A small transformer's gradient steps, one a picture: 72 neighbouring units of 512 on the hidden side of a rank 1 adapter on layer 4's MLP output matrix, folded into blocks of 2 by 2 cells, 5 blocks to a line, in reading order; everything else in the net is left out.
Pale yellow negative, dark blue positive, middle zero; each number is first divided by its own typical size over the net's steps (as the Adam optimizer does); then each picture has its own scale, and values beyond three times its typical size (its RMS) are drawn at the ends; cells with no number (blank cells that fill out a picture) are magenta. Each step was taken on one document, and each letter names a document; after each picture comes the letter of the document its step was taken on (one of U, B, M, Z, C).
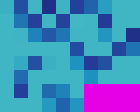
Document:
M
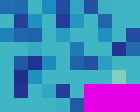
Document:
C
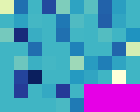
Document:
C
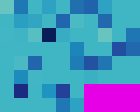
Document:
M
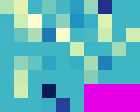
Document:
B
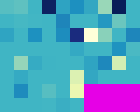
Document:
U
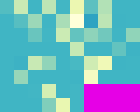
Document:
B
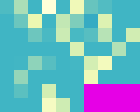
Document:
B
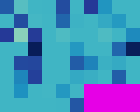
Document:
C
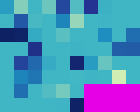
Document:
C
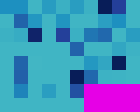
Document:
U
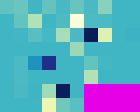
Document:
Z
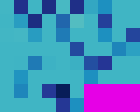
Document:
M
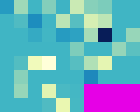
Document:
B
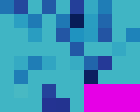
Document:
B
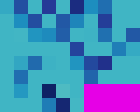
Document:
M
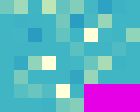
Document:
Z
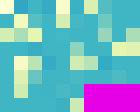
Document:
C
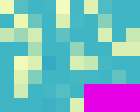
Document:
C
